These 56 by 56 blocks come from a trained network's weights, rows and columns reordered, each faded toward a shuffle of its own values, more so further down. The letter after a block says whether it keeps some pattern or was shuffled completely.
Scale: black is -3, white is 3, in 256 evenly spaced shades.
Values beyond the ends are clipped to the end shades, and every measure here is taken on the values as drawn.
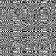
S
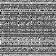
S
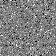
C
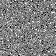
C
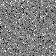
C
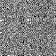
S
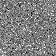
C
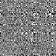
S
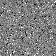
C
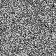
C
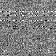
S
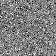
C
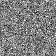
C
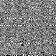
S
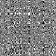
S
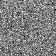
C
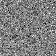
C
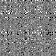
S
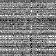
S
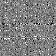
S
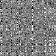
S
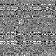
S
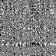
S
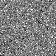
C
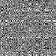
S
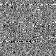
S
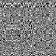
S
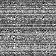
S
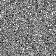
C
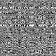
S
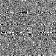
S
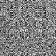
S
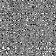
S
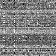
S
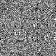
S
